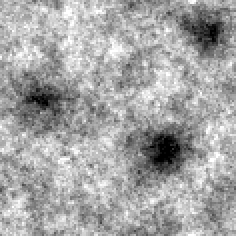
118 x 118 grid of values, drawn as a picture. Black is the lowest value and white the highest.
Mirror symmetry: none. Dips: three. Odd rows or columns: none.
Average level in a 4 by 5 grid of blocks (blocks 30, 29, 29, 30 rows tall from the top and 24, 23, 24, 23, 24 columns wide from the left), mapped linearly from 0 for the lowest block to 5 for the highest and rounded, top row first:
5 5 4 4 1
2 3 4 4 4
4 4 4 0 4
4 4 4 4 4
